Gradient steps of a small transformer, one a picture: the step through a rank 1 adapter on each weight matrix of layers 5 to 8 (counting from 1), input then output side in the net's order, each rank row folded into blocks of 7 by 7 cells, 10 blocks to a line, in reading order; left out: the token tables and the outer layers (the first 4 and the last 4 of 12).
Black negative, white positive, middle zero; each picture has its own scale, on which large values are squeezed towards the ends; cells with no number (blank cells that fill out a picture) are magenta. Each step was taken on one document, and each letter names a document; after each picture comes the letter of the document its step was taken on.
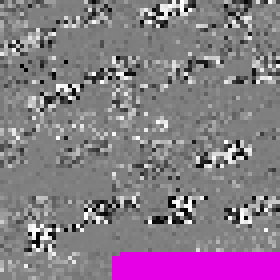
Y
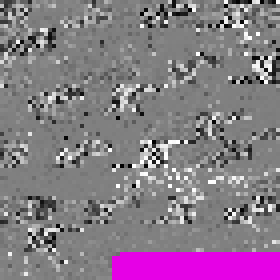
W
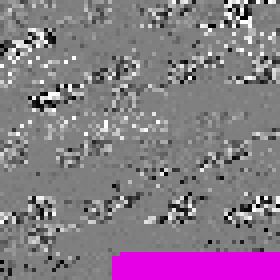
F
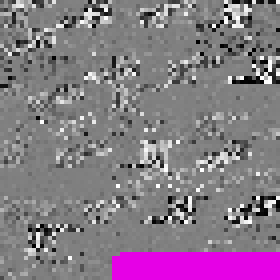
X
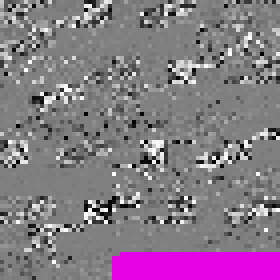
F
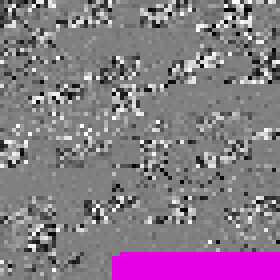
F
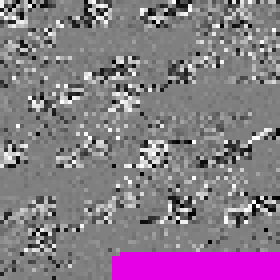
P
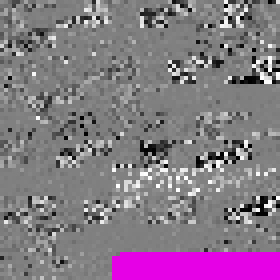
X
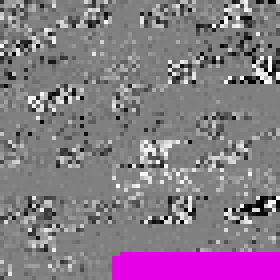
X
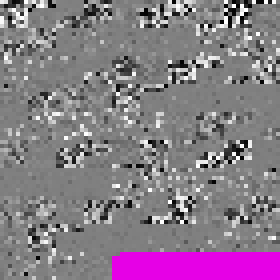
W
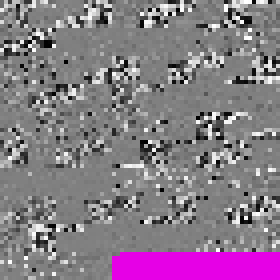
Y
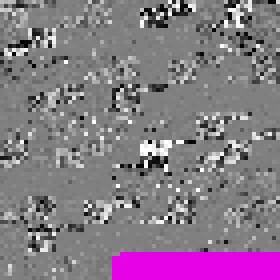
X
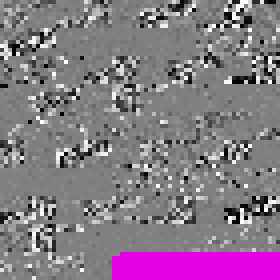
Y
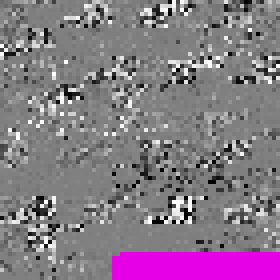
Y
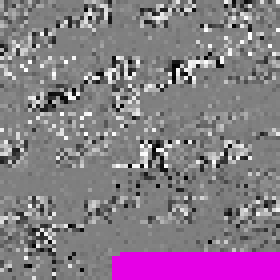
Y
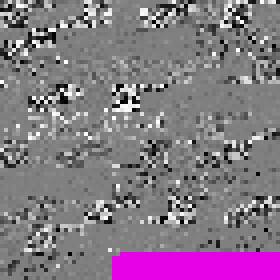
P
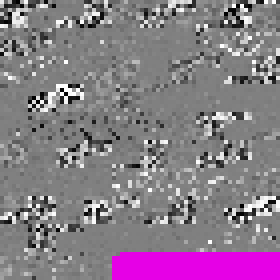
X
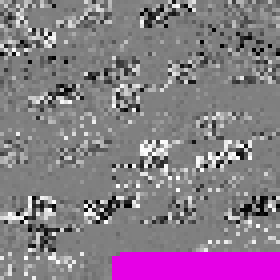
X
